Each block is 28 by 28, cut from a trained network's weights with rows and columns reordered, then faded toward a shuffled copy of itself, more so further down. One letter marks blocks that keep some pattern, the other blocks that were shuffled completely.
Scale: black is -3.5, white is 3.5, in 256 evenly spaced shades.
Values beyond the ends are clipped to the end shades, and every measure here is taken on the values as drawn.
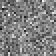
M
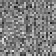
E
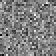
M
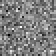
M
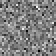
M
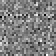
E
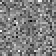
E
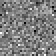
M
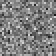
M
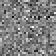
E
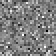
M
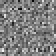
E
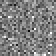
E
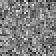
E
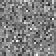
M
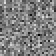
E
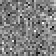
E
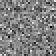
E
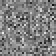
E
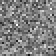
M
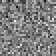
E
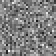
M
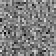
M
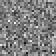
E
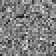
E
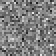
E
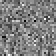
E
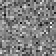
M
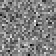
M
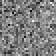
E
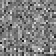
E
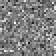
M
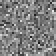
M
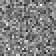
M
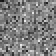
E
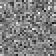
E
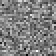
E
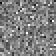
E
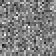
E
